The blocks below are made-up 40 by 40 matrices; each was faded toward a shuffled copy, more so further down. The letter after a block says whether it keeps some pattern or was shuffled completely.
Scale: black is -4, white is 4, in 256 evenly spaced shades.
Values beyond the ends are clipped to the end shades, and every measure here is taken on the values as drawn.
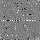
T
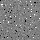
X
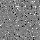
T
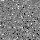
T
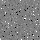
X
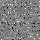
T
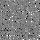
T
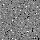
X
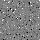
X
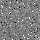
X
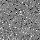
X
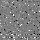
T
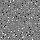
X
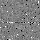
T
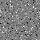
X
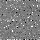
T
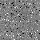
T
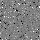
X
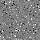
T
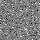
X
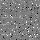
T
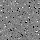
X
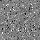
T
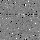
T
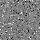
X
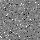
X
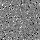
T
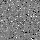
X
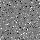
X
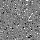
X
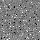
X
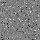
X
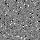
X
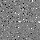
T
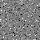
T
